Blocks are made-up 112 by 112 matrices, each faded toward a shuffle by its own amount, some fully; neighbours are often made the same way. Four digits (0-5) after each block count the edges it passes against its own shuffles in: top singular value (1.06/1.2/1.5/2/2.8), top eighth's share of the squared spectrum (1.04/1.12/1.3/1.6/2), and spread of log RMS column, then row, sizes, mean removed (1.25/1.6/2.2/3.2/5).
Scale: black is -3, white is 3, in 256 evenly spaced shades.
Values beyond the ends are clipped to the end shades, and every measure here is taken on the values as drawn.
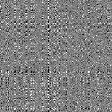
5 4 3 3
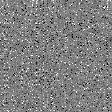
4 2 2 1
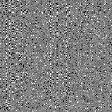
4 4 3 2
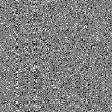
4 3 2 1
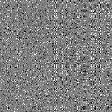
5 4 3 2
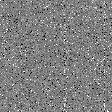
3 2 1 0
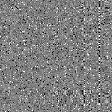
4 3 2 1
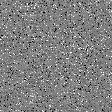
3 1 0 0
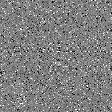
4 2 1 1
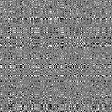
5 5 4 4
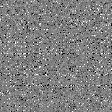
4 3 1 2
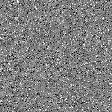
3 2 1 0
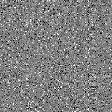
4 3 2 1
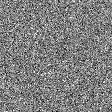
0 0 0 0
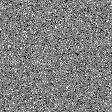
0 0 0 0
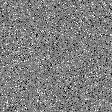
2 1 0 0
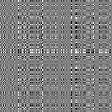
5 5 5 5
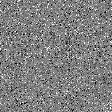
3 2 1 1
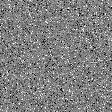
0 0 0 0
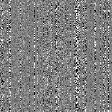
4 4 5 0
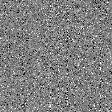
2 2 2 0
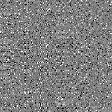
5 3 2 2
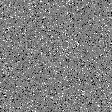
2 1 0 0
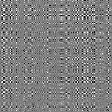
5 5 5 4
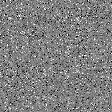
3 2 1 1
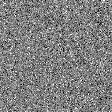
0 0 1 0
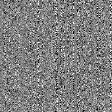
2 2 4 0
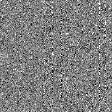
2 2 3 0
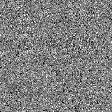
3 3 1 1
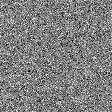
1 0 0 0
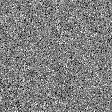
0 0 0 0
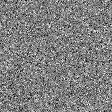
0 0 0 0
